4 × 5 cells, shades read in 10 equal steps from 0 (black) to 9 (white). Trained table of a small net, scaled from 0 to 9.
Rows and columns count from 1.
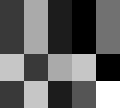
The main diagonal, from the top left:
2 6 6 3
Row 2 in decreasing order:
6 4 2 1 0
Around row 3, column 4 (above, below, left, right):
0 3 6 0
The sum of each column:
13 21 9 10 17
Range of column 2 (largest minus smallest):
5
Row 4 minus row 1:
0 1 0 3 5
